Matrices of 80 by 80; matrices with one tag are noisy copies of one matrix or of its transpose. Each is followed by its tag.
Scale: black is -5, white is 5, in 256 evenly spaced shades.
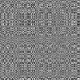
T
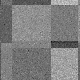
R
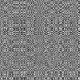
T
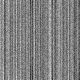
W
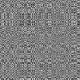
T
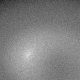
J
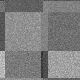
R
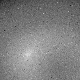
J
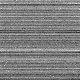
W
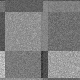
R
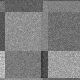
R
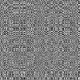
T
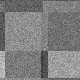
R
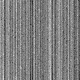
W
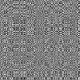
T
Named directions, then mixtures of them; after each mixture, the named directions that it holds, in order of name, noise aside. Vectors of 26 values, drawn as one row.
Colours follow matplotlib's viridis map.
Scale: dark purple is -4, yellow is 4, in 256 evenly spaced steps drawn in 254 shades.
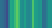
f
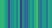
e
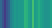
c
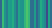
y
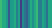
e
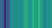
c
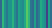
y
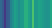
c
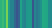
f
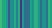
e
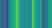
f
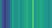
c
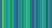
f, y
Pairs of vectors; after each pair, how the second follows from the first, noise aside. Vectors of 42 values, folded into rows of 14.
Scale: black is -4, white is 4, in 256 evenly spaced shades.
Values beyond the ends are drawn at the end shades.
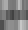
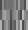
shuffled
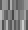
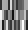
scaled up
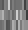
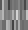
sign-scrambled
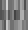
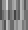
copied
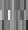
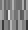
copied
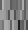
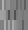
partly zeroed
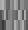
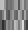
copied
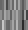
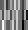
scaled up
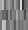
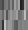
sign-scrambled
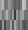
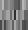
copied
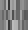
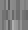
shrunk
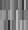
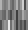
negated
